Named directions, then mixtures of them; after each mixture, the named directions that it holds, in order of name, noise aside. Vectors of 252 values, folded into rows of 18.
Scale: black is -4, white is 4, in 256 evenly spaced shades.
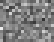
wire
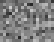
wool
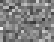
wire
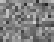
wire, wool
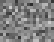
wool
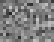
wool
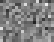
wire, wool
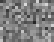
wire, wool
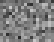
wool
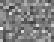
wire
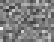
wire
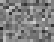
wire
